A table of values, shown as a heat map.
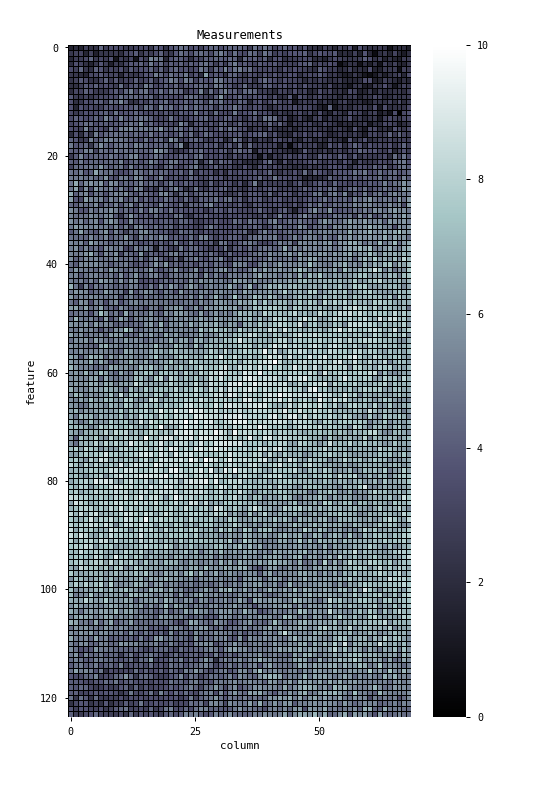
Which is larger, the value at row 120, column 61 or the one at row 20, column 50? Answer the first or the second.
the first
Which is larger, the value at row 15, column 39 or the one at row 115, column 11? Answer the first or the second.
the second
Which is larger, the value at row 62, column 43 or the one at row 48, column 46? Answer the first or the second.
the first
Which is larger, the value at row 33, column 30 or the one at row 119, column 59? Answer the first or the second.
the second
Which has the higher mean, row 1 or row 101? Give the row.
101
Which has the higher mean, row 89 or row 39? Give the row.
89
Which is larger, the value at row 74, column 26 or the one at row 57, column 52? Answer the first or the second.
the first
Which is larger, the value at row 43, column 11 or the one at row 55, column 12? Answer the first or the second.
the second
